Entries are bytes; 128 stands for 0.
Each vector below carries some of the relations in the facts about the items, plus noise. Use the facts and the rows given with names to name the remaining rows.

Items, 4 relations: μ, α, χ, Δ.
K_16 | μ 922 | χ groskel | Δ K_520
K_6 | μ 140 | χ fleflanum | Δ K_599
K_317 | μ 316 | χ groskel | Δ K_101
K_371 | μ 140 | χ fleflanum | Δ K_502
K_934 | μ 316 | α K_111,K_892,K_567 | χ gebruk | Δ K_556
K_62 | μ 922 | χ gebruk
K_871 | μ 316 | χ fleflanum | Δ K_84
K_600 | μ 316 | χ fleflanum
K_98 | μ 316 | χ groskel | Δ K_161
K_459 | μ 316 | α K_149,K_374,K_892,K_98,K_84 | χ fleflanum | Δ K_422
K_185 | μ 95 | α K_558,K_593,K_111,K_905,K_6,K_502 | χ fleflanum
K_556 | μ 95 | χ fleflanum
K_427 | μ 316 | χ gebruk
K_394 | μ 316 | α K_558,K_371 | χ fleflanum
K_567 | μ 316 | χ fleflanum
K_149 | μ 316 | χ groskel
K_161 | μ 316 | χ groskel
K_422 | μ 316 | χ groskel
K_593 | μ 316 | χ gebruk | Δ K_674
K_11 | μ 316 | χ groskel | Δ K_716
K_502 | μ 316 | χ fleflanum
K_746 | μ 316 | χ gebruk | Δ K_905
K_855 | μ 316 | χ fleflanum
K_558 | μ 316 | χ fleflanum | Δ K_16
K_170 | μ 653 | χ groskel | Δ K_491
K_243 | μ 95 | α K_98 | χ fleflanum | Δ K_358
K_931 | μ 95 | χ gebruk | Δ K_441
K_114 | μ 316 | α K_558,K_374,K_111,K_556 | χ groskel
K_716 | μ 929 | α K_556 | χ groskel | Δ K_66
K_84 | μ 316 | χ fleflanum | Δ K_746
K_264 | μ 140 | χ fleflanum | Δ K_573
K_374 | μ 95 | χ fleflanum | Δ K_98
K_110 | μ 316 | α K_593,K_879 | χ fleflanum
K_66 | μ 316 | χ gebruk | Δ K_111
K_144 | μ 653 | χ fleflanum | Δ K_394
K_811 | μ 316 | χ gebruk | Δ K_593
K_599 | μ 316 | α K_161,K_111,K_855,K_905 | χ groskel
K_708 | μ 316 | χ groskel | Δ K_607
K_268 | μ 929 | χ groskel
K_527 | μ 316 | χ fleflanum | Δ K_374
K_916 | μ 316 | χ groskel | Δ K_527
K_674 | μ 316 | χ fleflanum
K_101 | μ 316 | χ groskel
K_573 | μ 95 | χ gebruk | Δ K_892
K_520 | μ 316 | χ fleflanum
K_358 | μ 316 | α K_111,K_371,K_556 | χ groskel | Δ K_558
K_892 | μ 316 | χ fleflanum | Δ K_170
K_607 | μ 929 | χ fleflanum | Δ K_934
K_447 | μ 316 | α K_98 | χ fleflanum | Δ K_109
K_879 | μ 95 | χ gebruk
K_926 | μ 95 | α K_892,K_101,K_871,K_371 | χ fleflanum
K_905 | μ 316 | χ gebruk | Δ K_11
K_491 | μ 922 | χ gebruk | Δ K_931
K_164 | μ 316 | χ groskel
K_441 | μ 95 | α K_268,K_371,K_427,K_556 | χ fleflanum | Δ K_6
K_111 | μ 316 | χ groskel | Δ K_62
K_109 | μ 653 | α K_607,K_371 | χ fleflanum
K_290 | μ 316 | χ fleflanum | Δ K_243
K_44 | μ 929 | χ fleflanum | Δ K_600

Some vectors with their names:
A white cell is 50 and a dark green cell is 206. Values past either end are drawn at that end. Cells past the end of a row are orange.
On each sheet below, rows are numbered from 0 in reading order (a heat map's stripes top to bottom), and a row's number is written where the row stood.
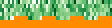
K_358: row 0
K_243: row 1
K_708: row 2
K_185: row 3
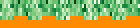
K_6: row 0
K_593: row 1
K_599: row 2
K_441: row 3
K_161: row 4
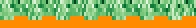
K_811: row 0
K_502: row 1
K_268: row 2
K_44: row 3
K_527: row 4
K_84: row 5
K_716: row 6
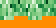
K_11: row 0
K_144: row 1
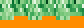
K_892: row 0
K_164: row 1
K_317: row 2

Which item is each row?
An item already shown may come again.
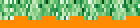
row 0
K_394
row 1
K_44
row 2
K_185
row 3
K_879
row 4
K_892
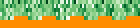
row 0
K_599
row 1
K_934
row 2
K_358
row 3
K_374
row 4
K_573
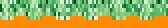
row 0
K_441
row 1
K_6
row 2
K_109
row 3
K_114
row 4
K_871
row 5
K_268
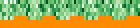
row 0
K_926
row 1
K_931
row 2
K_111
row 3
K_520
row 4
K_6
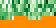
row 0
K_98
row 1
K_371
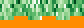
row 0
K_607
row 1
K_447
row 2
K_170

